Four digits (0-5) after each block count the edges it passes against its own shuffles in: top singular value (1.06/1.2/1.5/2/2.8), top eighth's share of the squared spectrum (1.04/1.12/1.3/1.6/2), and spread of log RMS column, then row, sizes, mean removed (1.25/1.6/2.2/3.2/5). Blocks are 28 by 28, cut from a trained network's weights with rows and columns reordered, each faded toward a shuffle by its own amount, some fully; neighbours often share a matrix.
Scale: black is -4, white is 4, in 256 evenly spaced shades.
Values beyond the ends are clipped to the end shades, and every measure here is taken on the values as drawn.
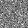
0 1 0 0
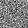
0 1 0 0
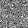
0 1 0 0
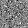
0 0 0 0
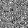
1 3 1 1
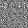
3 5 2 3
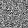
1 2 0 0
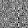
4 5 2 2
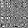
3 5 2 2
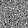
0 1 0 0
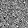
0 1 0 0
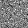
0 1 0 0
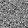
2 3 0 1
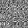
3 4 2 2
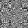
3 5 2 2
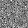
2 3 1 0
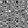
3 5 2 2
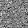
2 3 1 0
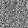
2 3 1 0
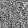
1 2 0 0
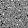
0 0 0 0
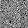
0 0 0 0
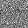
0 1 0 0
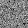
0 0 0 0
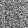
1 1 0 0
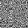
3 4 1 1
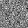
2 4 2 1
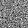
0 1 0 0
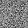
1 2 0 0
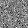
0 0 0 0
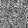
2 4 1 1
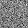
1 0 0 0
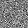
0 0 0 0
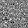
2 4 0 1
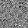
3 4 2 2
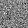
0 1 0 0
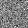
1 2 0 0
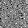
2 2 0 0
